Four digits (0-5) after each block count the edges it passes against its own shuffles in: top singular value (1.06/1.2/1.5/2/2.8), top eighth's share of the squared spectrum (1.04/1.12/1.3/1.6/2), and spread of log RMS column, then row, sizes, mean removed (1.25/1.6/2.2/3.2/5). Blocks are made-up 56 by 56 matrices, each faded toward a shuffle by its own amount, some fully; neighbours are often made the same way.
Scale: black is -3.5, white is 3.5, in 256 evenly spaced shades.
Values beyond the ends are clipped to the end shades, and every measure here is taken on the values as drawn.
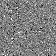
0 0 0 0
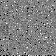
3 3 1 1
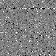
3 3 0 2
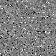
3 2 0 1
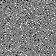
1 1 0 0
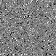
2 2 0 1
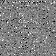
3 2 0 1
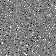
1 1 0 0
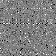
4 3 1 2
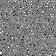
2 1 0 0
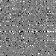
4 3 1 2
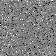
0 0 0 0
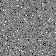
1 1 0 0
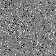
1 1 0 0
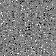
2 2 1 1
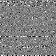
2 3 0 3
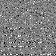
2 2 0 2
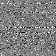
2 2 0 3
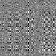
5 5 3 3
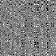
4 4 2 2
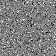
0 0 0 0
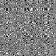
4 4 2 2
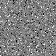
2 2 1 0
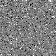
2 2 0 0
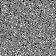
0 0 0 0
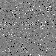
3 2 0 1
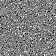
1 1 0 0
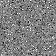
1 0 0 0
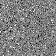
2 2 0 0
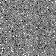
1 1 0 0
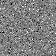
1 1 1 0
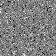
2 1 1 0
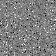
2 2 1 0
